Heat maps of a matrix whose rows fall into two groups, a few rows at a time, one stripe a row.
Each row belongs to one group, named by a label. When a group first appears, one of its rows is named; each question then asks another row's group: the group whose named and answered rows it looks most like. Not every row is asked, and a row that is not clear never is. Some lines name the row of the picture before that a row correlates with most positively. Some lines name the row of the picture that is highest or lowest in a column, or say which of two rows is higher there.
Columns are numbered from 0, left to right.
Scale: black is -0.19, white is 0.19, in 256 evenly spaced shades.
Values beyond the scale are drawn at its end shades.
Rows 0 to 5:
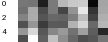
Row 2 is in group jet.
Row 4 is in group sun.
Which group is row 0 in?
jet
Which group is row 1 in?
jet
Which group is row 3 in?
jet
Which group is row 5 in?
sun
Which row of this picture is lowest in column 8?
4
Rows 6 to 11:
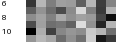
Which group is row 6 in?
sun
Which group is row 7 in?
jet
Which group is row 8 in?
sun
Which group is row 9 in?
jet
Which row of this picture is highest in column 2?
11
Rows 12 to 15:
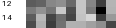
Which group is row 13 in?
jet
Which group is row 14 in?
jet
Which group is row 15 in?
sun
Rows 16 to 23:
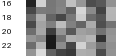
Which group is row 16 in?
sun
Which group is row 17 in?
jet
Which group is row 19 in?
sun
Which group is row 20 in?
jet
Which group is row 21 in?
jet
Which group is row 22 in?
jet
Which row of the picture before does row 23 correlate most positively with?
14
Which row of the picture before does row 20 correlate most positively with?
14
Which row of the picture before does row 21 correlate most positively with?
14
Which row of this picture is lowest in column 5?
19
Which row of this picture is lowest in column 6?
16
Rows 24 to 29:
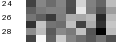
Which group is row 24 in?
jet
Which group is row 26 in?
jet
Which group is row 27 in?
sun
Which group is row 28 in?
jet
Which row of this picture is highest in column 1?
29
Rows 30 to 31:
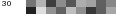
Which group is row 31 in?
sun
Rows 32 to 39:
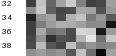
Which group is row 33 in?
jet
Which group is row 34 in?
sun
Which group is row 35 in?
sun
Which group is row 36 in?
jet
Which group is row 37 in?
jet
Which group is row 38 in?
sun
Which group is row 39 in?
jet
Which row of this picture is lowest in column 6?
32
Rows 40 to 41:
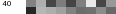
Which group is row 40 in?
jet
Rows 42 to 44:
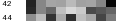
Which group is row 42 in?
sun
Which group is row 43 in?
sun
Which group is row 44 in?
jet
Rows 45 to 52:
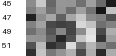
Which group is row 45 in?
sun
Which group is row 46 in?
jet
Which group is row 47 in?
sun
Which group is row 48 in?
jet
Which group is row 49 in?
jet
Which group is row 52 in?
sun
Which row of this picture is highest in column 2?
47
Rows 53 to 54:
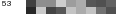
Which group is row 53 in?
sun
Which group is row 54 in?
sun
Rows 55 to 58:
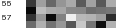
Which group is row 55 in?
sun
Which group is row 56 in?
sun
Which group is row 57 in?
sun
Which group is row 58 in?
jet
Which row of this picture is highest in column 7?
57
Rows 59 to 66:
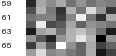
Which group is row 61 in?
jet
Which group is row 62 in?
sun
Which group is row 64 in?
jet
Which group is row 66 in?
sun
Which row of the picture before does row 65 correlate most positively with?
55
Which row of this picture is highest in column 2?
63
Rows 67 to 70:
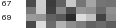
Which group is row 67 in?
sun
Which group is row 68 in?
jet
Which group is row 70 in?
sun
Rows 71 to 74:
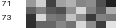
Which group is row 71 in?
sun
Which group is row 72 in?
jet
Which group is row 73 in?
sun
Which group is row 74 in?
jet
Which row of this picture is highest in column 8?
74
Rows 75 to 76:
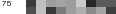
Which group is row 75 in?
sun
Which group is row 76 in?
sun
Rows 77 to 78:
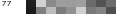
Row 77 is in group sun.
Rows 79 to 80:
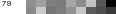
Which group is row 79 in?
sun
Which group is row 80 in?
sun
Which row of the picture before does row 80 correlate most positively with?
77
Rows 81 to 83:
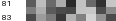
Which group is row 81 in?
jet
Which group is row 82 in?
jet
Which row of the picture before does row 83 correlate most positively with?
79
